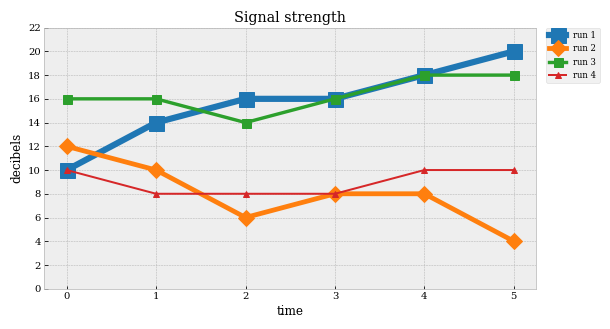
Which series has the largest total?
run 3
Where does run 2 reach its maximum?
0
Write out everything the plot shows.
Title: Signal strength
x-axis: time, ticks 0 1 2 3 4 5
y-axis: decibels, ticks 0 2 4 6 8 10 12 14 16 18 20 22
Legend: run 1, run 2, run 3, run 4
Values:
run 1: 10 14 16 16 18 20
run 2: 12 10 6 8 8 4
run 3: 16 16 14 16 18 18
run 4: 10 8 8 8 10 10
